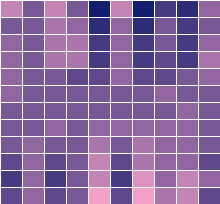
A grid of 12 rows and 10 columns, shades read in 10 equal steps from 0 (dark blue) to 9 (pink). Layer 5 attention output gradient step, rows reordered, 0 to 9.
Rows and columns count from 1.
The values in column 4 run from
3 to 6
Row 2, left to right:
4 4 6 5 1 5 1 4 2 4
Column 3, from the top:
7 6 6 6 4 4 4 5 4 3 2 3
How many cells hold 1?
3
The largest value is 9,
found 2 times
